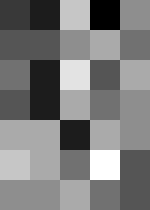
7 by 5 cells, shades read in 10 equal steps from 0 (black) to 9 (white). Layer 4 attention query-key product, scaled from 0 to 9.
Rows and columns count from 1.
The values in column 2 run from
1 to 6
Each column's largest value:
7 6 8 9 6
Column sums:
30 23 37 32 31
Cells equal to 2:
1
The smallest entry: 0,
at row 1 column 4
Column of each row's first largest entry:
3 4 3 3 1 4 3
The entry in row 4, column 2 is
1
